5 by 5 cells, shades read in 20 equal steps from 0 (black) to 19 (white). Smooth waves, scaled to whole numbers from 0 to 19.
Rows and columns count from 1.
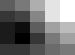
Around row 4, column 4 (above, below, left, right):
12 8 4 12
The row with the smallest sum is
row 4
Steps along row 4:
down up up up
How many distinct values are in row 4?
5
